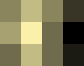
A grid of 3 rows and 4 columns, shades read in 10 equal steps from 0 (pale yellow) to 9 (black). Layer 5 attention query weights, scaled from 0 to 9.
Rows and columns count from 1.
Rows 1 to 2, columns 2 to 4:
2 4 7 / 0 5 9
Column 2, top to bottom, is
2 0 2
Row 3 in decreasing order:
8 5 5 2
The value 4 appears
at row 1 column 1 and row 1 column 3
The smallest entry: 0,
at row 2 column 2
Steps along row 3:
down up up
